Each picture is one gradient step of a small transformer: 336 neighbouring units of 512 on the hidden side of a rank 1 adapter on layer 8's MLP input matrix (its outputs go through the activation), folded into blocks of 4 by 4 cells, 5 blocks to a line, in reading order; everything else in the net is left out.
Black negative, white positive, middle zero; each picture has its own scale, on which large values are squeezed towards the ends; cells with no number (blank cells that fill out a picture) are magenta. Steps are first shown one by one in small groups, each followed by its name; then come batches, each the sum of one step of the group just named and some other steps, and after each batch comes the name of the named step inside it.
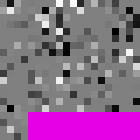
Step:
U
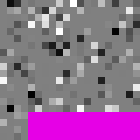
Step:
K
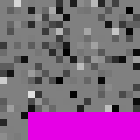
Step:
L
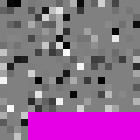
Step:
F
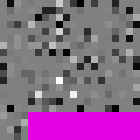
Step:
U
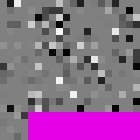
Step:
U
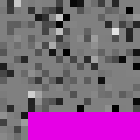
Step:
L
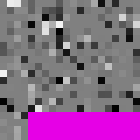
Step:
L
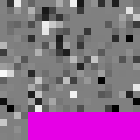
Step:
K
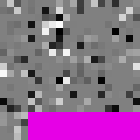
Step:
F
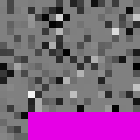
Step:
L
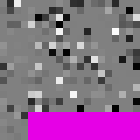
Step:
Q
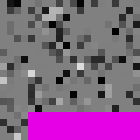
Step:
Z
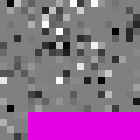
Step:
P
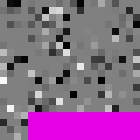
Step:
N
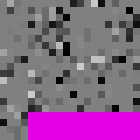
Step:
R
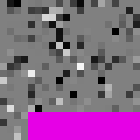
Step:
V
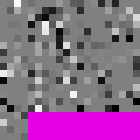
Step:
Q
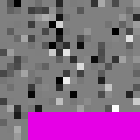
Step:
V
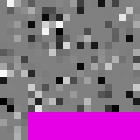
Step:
R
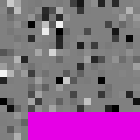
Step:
Z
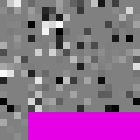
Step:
R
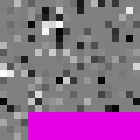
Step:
N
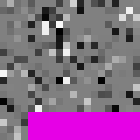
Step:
N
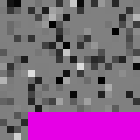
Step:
Z
